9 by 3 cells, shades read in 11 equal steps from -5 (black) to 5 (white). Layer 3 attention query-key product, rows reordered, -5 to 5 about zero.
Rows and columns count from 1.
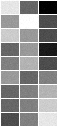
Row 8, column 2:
0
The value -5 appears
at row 1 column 3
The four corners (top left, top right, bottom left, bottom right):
4 -5 -2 4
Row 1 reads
4 -1 -5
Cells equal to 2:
2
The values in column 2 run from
-1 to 5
